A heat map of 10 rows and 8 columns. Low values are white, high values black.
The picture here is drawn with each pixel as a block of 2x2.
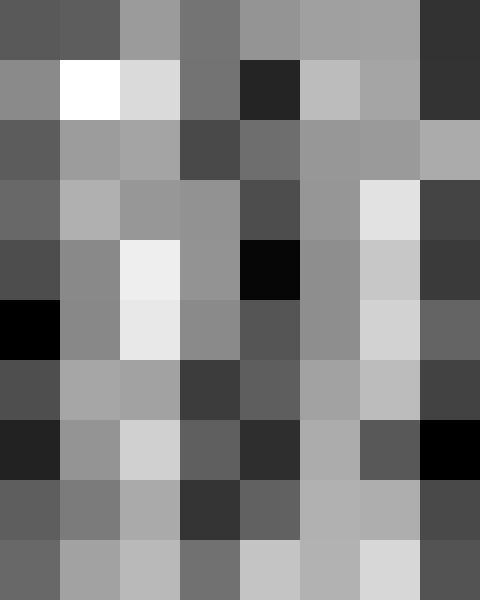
Ninth with the lowest average: top left. Average level on the scale: 50%. Stripes: upright, repeating 2 times. Slope: none.
